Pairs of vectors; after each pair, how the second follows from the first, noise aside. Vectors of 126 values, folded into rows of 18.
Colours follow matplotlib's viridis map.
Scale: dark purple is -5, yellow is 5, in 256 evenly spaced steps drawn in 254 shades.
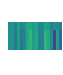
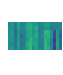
copied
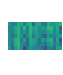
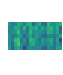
copied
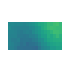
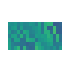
sign-scrambled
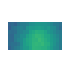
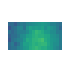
copied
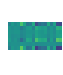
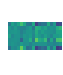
copied
